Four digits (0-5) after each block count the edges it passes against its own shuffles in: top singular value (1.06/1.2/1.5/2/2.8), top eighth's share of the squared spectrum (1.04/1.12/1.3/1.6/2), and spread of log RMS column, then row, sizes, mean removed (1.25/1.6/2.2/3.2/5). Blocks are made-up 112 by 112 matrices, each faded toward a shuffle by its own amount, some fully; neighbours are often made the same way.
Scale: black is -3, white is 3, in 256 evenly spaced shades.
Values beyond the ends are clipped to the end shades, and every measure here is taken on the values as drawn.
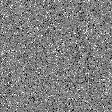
2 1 0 0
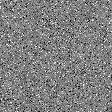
1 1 0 0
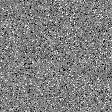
0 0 0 0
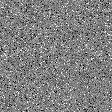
0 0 0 0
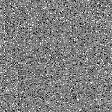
3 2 1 1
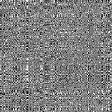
5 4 3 3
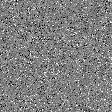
2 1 0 0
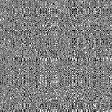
5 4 3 3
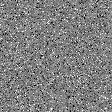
2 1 0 0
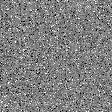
2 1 0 0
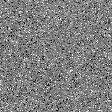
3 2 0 0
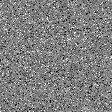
2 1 0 0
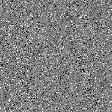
4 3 1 1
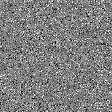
3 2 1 1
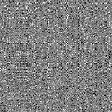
4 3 3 2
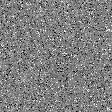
0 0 0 0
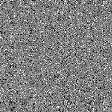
4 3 2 1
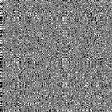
5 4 3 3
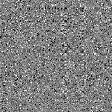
4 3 2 1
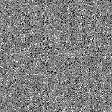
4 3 2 1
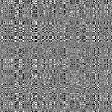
5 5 4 4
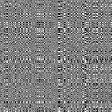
5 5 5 4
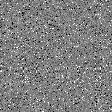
3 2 1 0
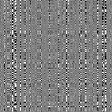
5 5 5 3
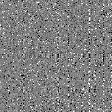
4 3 2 0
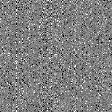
4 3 3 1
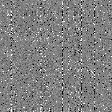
4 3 3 1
